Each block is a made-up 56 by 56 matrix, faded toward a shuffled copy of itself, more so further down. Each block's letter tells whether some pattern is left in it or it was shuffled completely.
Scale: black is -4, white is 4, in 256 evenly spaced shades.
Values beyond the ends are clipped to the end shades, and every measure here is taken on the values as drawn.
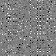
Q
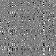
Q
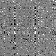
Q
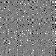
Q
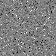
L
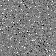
L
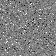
L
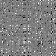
Q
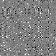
Q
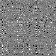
Q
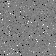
L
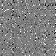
Q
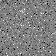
L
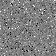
L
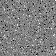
L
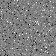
L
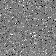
L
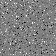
L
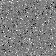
L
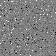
L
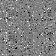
Q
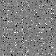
Q
